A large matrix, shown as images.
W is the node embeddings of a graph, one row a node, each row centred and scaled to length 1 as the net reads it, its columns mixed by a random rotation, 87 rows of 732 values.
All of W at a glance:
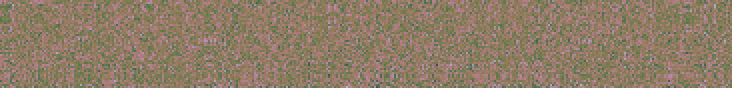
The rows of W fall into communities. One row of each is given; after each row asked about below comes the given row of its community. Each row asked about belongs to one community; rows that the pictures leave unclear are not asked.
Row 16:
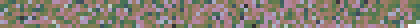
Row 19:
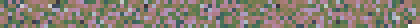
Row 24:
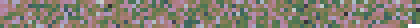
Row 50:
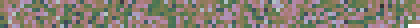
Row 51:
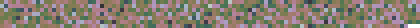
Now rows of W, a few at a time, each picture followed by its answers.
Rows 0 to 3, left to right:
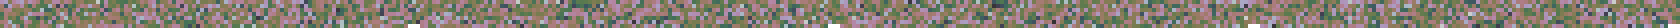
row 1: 24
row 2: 24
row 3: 24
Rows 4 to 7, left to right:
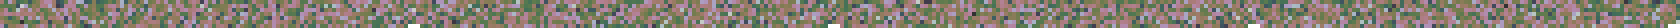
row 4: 19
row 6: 19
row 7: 16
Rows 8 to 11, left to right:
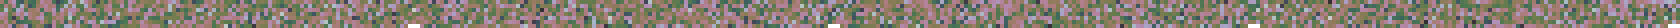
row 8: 19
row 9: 51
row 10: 16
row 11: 24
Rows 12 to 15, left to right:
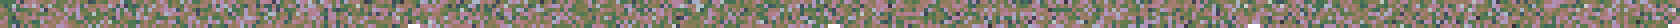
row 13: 50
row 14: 51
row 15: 19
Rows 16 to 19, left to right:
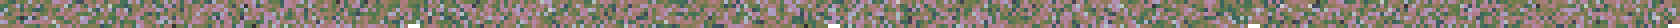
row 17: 19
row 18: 50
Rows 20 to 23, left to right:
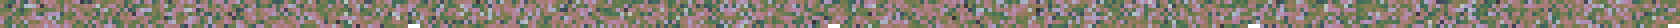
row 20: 16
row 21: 19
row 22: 16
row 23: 19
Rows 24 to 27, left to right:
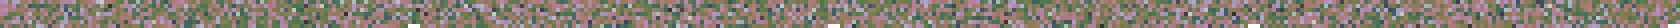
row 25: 51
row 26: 24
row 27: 16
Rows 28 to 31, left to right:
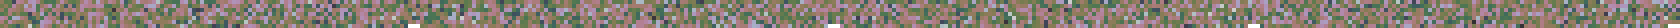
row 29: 16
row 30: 51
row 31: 24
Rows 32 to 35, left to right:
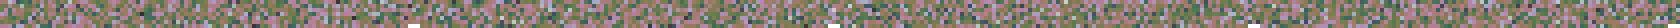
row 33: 19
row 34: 50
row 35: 51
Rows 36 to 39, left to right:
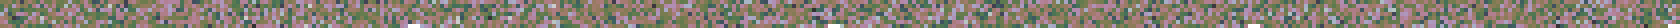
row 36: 16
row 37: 24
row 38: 24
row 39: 19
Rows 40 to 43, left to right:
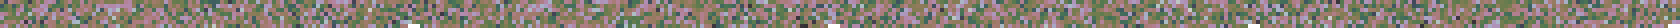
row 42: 19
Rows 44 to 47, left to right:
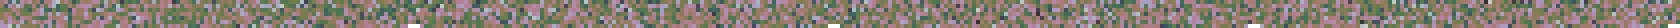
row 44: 50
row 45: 19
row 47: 51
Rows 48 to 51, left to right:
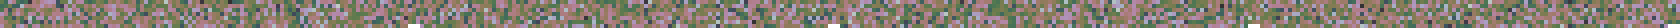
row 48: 19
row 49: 51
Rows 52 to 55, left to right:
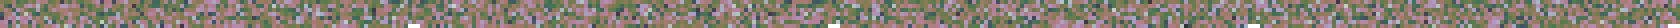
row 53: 16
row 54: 51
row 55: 24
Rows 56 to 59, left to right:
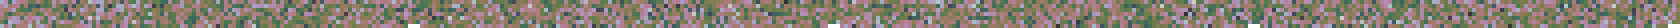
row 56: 24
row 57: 16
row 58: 24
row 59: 24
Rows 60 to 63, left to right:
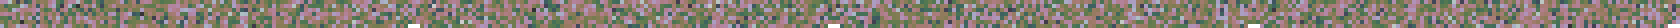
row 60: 19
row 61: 16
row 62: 50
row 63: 51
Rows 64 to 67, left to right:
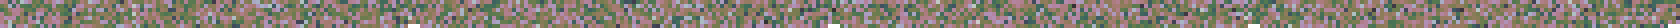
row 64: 50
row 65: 50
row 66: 24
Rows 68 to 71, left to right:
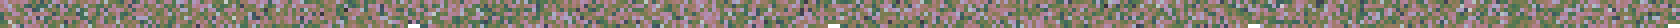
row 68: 50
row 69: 50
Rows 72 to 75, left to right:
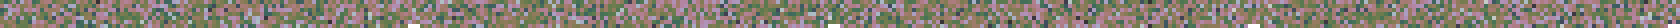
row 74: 51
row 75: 50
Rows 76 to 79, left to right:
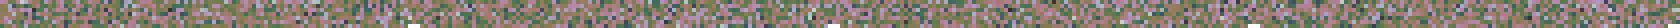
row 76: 50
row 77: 51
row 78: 50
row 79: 19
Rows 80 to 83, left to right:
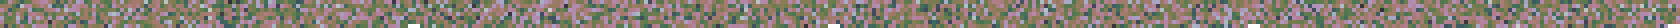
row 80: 19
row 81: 19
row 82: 50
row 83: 51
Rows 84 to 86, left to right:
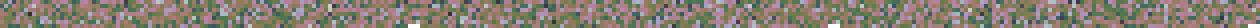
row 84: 16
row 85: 16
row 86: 19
